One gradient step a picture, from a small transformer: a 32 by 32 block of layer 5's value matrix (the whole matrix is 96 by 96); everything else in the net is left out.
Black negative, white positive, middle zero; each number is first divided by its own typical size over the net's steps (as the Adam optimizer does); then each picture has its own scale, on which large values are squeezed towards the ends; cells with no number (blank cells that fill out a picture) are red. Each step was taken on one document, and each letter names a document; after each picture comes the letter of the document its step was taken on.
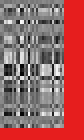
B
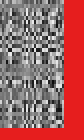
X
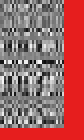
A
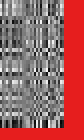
X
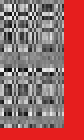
A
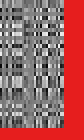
X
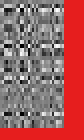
B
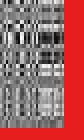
B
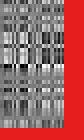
B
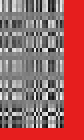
X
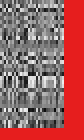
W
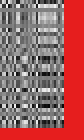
W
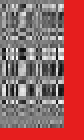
W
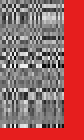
W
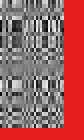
X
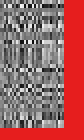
A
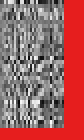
A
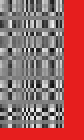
X
